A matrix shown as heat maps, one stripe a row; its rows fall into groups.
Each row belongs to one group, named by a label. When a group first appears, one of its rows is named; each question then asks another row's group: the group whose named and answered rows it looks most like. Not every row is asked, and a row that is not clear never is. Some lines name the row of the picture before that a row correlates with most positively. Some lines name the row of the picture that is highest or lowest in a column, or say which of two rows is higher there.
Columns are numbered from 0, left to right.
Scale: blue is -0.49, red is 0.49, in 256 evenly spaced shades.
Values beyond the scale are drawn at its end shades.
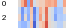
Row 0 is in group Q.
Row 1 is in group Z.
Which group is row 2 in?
Z
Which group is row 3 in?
Z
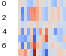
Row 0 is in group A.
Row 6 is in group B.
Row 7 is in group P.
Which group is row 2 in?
B
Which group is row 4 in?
Z
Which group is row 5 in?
Z
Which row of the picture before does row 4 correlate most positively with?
2
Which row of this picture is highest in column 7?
4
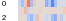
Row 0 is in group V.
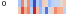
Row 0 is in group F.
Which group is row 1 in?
P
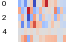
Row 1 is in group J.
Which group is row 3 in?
B
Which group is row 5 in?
Q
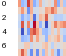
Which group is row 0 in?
J
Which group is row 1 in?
Q
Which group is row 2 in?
Z
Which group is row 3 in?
P
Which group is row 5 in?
B
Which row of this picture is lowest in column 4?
7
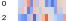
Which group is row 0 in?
V
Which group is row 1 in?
A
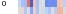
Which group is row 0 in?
V
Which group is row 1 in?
V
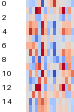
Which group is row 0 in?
Z
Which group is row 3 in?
P
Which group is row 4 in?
P
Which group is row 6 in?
P
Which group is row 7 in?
P
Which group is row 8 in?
V
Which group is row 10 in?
P
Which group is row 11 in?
B
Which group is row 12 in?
J
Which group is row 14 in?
B
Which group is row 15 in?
B
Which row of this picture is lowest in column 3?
5
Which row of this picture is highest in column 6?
11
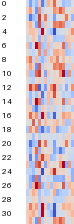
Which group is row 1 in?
Q
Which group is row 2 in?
B
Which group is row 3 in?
Q
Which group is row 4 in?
P
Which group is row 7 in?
Q
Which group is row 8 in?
F
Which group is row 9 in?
Q
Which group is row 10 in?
J
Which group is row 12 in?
F
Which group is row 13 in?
Z
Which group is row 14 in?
J
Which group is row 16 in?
P
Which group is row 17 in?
Q
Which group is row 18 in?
F
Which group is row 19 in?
V
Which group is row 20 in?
B
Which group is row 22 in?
B
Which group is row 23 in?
J
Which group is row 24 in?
Z
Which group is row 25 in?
V
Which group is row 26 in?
J
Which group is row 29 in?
P
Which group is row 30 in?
P
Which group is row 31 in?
Q
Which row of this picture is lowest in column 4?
12
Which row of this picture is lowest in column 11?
21
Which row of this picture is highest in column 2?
17
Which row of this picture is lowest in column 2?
25
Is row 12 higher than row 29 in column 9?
Yes
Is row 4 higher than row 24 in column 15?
Yes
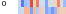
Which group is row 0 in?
B
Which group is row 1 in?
V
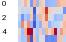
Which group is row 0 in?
V
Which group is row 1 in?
Z
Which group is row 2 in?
Z
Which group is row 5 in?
V
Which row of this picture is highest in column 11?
4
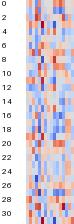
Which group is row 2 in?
J
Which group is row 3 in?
P
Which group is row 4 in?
Z
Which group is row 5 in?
A
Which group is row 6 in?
B
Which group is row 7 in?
Q
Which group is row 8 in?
Z
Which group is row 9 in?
Q
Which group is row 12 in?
Z
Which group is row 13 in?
A
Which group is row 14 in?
A
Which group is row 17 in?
V
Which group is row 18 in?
V
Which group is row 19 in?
P
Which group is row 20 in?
Q
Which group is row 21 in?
Q
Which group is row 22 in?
A
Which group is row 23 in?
V
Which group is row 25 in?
A
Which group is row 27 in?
V
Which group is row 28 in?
F
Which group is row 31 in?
P
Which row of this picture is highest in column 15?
31
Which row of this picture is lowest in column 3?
25
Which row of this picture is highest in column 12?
29
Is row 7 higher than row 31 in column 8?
Yes
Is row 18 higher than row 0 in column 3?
Yes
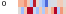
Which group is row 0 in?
P
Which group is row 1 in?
J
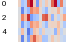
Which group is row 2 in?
F
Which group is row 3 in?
B
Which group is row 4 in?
A
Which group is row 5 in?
B
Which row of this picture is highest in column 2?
2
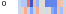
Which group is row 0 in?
V
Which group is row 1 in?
A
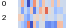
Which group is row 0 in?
A
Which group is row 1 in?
Z
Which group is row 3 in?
V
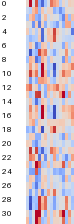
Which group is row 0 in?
F
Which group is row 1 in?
V
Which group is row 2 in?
A
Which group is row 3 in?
V
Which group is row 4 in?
Z
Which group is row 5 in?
Z
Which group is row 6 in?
A
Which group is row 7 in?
B
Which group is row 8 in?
A
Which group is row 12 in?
F
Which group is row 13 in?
J
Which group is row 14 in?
A
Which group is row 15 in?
P
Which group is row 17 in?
Q
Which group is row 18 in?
Z
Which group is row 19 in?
A
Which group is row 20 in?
A
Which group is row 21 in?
F
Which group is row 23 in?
J
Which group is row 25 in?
A
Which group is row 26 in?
A
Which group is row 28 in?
B
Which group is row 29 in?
B
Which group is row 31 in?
J
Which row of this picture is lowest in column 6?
22
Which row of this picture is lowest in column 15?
4
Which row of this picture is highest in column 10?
12
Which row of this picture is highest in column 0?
12
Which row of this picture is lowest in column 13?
22
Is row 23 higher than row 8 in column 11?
Yes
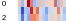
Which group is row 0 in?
J
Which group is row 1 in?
B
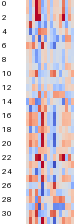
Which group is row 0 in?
J
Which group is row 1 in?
J
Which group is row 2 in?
J
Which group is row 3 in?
F
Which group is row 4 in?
B
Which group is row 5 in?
V
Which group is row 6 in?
P
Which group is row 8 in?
A
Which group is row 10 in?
F
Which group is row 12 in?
V
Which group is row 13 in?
Q
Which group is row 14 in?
A
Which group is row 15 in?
B
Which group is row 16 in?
P
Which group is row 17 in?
P
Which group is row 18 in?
B
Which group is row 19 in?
P
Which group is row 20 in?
P
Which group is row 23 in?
P
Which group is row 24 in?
A
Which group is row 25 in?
P
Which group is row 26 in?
Z
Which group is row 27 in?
F
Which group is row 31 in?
P
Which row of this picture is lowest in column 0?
14
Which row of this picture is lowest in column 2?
5
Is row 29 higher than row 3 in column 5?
Yes
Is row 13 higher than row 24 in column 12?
Yes
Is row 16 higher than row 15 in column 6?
No
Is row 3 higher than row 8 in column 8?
No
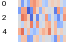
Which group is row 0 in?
B
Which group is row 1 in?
A
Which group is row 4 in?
F
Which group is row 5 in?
A
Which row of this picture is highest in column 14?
4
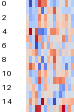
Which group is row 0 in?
B
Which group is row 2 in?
B
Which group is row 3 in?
B
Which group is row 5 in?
J
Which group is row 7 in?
F
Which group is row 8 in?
Z
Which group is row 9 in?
F
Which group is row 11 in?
Q
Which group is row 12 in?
A
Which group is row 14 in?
P
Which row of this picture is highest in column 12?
15
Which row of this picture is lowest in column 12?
12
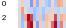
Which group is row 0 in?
V
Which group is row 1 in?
F
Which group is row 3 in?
J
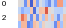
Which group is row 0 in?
V
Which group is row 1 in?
Z
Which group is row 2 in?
F
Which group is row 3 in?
A
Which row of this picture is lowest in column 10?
0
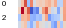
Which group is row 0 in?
Q
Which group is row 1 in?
F
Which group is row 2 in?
F
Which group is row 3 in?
A
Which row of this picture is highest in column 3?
1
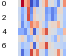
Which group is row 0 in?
F
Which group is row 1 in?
V
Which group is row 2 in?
V
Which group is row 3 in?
B
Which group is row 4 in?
Z
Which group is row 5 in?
A
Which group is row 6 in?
Z
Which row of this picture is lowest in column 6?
0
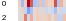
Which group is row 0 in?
J
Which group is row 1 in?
A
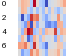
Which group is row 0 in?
P
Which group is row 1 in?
F
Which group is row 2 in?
B
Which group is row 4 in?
J
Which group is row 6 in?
P
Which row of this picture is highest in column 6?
2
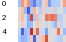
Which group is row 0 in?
F
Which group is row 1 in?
A
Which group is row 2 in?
Q
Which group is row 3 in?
A
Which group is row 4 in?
B
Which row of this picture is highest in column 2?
0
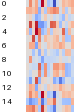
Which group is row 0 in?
P
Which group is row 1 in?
F
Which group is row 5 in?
Q
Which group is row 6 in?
Q
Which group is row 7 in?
V
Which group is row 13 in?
P
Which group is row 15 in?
P
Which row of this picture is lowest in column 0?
14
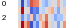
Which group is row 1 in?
F
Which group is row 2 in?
Z
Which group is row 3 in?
F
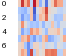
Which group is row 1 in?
Z
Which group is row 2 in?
Z
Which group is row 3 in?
F
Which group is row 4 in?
B
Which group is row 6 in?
A
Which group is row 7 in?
Q
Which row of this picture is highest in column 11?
7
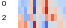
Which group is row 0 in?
Z
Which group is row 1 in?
Z
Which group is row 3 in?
P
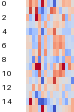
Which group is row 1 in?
F
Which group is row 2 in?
J
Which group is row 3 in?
Q
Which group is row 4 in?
Z
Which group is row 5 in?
Q
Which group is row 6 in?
Q
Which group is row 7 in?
Q
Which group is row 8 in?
V
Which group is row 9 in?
J
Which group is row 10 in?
Q
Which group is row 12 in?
Q
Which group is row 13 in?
A
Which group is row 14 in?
F
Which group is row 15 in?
P
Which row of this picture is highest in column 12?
9
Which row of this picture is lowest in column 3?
13
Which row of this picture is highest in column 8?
1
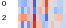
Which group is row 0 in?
Z
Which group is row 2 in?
P
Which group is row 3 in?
B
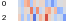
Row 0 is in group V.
